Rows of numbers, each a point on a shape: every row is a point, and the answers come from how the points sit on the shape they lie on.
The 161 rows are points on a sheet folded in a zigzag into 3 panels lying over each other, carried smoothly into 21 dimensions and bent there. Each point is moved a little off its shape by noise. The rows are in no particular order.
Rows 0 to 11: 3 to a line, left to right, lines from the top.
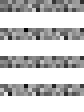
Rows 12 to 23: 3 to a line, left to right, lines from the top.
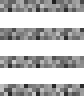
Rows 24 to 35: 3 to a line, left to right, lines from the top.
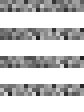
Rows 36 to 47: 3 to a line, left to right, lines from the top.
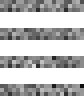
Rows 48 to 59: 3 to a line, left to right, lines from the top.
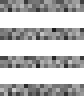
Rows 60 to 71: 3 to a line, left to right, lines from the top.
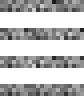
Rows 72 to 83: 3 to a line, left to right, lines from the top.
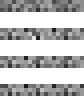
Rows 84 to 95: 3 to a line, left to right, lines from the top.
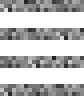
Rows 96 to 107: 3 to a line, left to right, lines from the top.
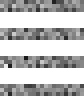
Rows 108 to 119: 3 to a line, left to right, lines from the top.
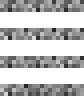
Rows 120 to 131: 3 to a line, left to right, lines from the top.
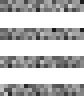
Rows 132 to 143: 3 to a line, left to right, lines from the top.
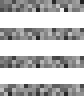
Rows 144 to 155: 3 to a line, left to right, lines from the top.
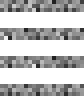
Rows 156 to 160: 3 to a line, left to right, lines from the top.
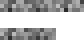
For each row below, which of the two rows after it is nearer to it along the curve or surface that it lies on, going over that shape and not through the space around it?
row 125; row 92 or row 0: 0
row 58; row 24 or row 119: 24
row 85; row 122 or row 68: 68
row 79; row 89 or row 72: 89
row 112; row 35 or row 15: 35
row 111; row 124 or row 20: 20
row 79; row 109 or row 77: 77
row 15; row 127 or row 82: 127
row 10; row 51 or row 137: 137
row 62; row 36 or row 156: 36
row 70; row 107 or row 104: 107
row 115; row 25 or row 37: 25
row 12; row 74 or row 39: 74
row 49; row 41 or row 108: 41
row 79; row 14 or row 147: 147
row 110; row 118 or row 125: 118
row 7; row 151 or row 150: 151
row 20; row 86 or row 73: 73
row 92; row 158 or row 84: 84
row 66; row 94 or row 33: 94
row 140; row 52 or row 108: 108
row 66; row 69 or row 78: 69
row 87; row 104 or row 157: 157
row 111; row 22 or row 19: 19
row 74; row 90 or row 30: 90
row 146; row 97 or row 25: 97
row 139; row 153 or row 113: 113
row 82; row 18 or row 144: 144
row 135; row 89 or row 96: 89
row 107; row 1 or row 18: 18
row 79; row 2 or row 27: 27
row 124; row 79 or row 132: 132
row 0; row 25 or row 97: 97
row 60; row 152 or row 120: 120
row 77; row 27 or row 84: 84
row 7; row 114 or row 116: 116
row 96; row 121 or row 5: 5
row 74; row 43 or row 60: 60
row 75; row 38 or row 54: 54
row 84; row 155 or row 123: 155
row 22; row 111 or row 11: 11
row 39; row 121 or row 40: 40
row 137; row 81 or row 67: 67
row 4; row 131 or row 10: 10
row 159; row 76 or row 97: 76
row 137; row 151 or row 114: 151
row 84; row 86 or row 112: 112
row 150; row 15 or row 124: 15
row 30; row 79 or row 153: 153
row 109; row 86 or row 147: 147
